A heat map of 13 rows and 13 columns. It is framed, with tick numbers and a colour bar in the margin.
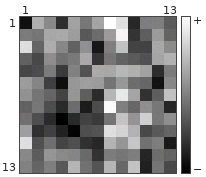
Ninth with the highest average: top middle. Mirror symmetry: none. Ninth with the lowest average: middle left.
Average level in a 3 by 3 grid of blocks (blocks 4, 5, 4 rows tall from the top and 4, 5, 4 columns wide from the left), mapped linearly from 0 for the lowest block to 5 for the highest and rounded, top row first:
452
043
232
